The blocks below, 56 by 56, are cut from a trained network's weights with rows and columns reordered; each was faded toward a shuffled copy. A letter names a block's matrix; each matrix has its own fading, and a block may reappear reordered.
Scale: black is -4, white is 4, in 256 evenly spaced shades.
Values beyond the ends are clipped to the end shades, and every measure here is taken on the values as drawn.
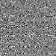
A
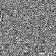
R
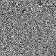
R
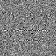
R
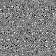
A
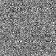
R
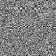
R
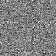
R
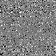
A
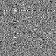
R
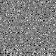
A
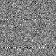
R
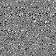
A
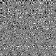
A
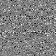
A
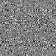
A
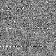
R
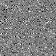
A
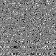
A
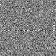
R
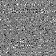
A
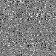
A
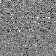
A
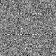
R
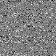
A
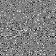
A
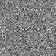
R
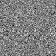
R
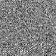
R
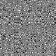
A
